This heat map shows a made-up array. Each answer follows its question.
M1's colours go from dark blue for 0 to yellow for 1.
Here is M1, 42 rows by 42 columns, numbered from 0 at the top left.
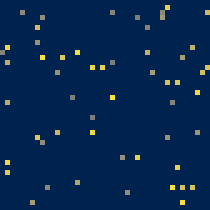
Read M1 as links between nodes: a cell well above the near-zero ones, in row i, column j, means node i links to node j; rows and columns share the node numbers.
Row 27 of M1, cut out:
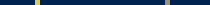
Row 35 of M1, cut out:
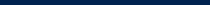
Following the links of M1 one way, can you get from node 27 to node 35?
yes
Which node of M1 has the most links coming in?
node 1
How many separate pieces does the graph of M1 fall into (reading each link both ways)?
3
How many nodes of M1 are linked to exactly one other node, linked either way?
8
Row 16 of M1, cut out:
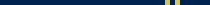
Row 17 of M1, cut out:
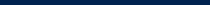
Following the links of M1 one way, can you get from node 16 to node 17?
no
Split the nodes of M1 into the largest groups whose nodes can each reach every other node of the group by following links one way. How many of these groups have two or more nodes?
0
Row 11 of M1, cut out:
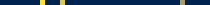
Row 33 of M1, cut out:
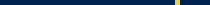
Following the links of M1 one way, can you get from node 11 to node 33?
yes
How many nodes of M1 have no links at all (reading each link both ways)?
2
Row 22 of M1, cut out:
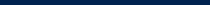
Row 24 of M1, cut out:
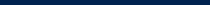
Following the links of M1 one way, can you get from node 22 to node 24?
no
